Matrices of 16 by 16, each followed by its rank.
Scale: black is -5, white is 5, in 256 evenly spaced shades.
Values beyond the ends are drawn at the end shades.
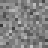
full rank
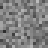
full rank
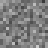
full rank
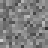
full rank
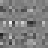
two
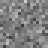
full rank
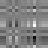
one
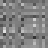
two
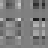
one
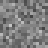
full rank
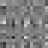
two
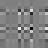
one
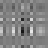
one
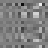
two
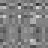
two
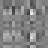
two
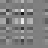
one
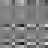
one
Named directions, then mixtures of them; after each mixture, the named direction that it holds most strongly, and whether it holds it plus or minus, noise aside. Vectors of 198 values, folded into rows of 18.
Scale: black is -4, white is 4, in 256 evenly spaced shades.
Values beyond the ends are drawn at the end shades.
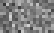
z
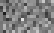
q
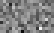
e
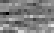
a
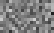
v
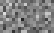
q, minus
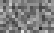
e, minus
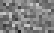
z, plus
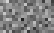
q, minus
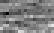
a, plus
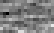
a, plus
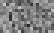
z, minus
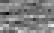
a, plus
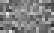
v, minus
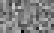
e, plus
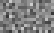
v, plus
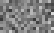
v, minus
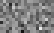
e, plus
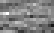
a, minus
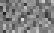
q, plus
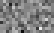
e, plus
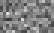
q, plus
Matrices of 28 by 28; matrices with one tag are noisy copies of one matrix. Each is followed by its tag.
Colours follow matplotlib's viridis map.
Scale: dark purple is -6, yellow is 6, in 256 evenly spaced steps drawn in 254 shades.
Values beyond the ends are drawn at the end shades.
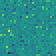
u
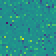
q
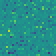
u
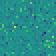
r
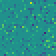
r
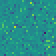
r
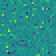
u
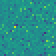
r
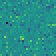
q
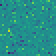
u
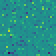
u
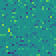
u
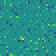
q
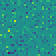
u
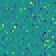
r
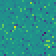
r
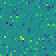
q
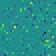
r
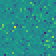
r
